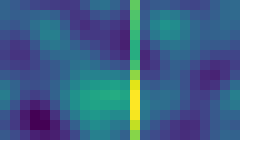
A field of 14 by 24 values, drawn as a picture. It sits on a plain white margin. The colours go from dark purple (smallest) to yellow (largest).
Histogram: skewed, a long tail of high values. Average level on the scale: 30%. Odd lines: column 14. Ninth with the highest average: bottom middle.
